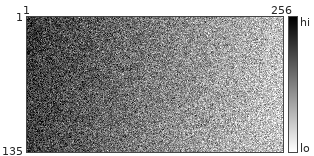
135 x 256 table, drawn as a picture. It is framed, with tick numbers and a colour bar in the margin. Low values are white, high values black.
Odd rows or columns: none. Slope: up to the left. Grain: fine. Stripes: none. Average level on the scale: 50%.
